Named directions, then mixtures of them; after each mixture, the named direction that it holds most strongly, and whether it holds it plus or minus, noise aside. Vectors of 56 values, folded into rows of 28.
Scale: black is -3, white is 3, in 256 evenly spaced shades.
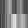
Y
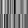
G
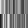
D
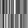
G, minus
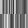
G, minus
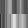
Y, plus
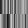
D, minus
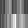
Y, plus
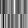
G, minus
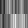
Y, plus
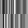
G, minus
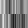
Y, minus
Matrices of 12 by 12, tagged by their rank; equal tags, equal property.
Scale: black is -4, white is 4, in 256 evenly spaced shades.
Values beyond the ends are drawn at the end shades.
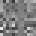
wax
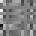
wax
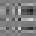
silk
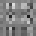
wax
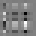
silk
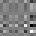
silk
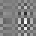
silk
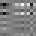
silk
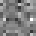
wax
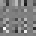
wax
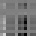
silk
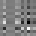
silk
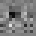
wax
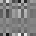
silk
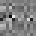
wax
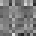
wax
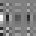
silk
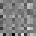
wax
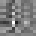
wax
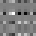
silk
